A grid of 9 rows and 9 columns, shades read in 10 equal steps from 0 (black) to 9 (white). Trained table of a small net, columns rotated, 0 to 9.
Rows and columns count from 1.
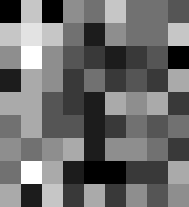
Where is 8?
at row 2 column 2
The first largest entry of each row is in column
2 2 2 2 1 2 4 2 3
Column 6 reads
7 5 1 2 6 2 5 0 2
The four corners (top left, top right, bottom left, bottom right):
0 3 6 5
